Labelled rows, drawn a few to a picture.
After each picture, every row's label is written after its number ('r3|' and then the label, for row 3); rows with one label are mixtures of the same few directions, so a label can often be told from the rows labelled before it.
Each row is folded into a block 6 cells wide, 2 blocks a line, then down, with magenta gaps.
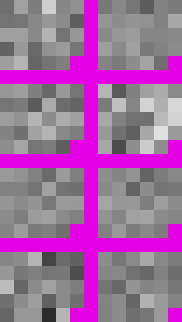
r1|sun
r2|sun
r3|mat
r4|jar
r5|mat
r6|mat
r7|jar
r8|sun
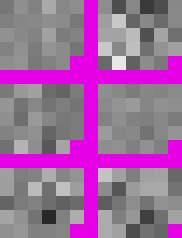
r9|sun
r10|mat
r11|jar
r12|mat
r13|mat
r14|mat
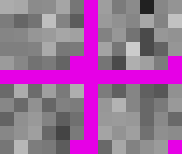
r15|mat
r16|sun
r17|jar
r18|mat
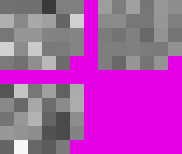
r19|sun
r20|sun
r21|jar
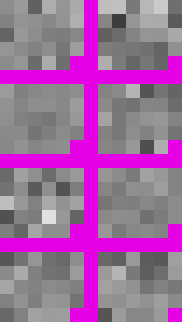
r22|jar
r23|mat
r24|jar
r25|jar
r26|mat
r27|mat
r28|mat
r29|mat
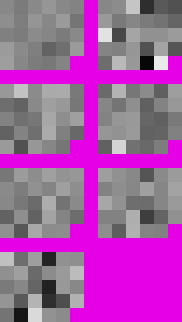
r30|mat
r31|jar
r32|mat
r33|jar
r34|mat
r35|sun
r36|sun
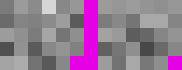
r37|sun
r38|sun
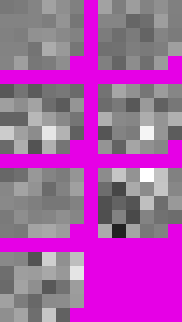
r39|sun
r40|sun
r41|sun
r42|mat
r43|mat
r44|mat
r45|jar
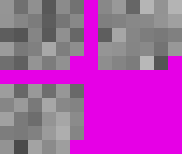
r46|sun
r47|jar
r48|jar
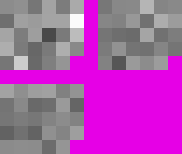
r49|jar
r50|mat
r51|sun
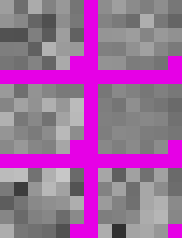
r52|sun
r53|mat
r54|jar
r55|jar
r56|mat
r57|jar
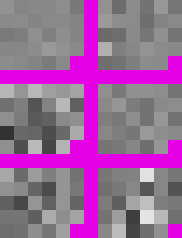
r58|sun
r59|sun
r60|sun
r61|sun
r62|sun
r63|sun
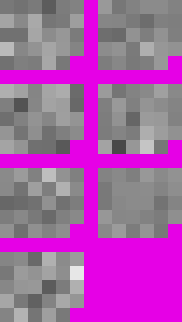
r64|sun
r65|sun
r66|mat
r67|jar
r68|mat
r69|jar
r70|jar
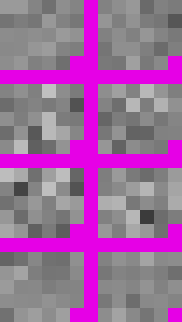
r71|mat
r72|jar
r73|sun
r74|mat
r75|mat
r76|sun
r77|mat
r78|sun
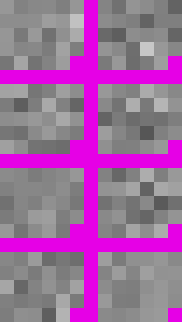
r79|jar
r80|sun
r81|mat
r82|mat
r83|jar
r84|mat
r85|jar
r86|jar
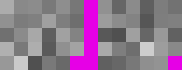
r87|mat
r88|sun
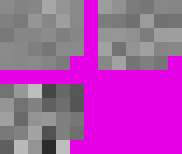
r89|mat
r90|mat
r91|jar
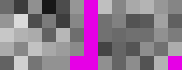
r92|mat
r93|sun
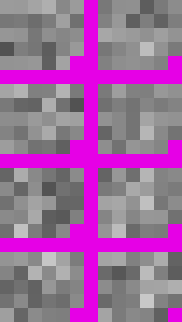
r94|sun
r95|mat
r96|mat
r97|mat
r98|jar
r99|sun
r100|mat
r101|mat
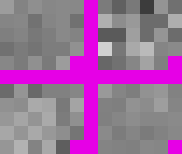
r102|sun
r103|sun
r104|sun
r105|mat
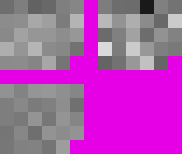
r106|sun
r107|sun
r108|sun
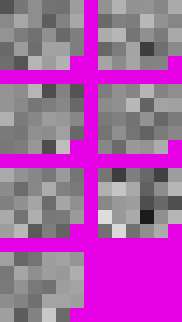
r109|mat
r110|sun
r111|jar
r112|mat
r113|mat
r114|mat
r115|jar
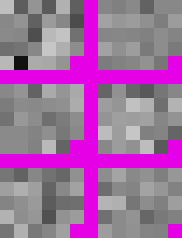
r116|jar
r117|sun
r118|jar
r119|sun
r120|mat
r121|sun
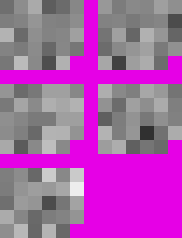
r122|jar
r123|jar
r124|jar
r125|mat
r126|jar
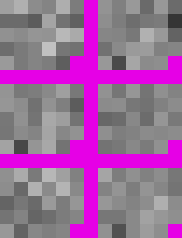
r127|mat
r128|jar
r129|jar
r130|sun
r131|mat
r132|jar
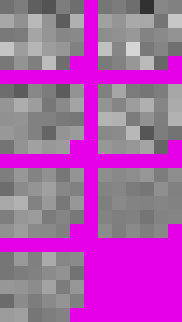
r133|sun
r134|sun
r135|mat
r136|sun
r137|sun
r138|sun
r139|sun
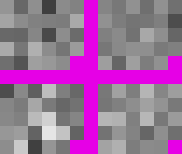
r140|sun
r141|jar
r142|sun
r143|sun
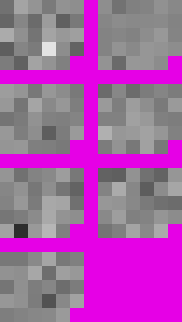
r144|mat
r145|jar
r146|mat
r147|sun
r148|jar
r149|mat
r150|mat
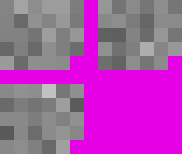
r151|mat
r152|sun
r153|sun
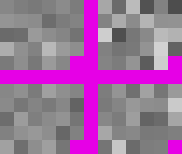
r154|sun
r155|jar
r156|jar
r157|jar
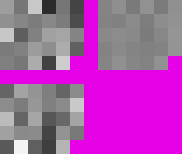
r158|jar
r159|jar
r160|jar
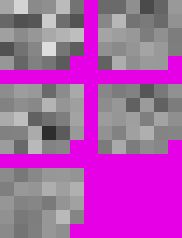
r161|mat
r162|mat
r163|sun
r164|mat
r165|jar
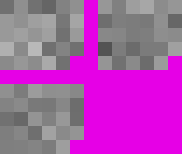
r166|sun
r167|sun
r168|sun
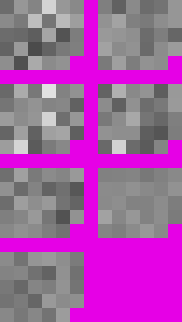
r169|mat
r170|mat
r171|sun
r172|jar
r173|jar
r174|sun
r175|sun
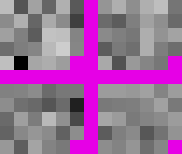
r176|jar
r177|mat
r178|jar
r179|sun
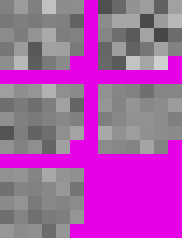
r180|sun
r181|mat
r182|sun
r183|sun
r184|sun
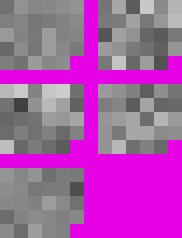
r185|mat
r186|jar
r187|mat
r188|mat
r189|jar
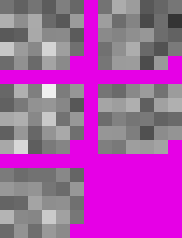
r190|sun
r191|jar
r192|sun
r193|mat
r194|sun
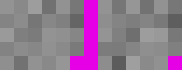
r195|jar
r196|jar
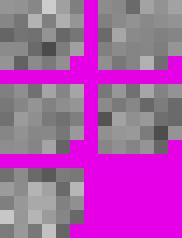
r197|mat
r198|jar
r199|jar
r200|jar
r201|sun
